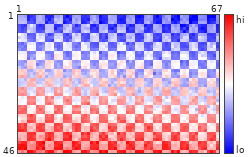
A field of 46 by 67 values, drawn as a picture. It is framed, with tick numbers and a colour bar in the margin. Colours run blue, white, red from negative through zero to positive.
Slope: up to the bottom. Ninth with the lowest average: top right. Lone odd cells: none. Grain: checkered.
